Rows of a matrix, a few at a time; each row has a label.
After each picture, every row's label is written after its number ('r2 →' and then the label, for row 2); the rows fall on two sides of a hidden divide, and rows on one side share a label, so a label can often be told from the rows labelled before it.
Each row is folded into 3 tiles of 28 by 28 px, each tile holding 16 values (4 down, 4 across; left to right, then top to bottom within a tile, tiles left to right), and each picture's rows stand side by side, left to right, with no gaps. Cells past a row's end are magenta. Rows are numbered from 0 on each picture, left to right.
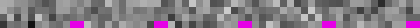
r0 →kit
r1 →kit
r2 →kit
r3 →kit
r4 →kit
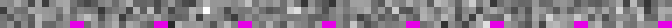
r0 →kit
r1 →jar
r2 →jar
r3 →kit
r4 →kit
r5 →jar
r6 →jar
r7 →jar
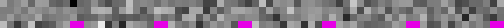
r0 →jar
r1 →jar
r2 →kit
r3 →kit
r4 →kit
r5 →kit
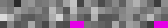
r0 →jar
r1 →jar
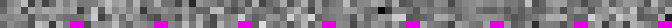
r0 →kit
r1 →jar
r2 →jar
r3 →jar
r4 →kit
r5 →kit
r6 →kit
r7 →jar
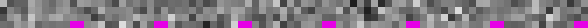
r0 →jar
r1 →kit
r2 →jar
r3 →kit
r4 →kit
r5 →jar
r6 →jar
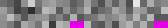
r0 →jar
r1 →kit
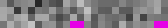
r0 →jar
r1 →kit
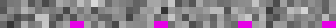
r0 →kit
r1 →kit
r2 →jar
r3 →jar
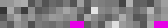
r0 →kit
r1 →jar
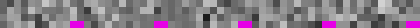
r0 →jar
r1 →kit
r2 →jar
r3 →jar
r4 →jar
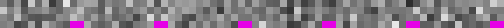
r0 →jar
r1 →jar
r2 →kit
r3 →jar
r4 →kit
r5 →kit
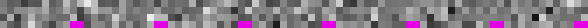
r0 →jar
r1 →jar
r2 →kit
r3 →jar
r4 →jar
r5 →kit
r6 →kit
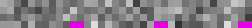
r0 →jar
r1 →jar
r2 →kit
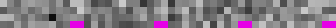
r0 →jar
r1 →jar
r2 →kit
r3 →kit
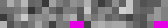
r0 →kit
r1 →jar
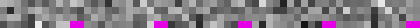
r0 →kit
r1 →jar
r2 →kit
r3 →kit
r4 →jar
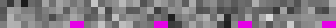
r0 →jar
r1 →kit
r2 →kit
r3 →kit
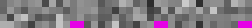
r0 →kit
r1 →jar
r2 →kit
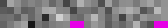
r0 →kit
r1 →jar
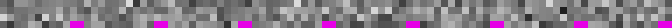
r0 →jar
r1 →jar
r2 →jar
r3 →jar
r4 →jar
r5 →jar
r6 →jar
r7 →kit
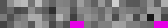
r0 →kit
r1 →jar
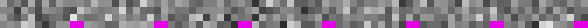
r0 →jar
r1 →kit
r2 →kit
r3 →kit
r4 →jar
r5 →jar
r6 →kit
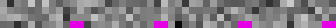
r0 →jar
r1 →jar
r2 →kit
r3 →jar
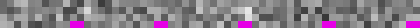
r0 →kit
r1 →jar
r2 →jar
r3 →kit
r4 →kit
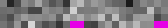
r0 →jar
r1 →kit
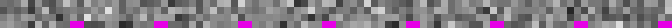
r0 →kit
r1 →jar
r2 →kit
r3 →kit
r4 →jar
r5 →jar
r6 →jar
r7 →jar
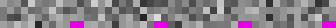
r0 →jar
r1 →kit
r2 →jar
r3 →jar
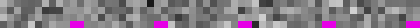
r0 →jar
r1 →jar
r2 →kit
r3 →jar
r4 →jar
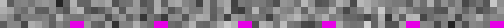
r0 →jar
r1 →kit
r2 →kit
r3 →jar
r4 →jar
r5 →kit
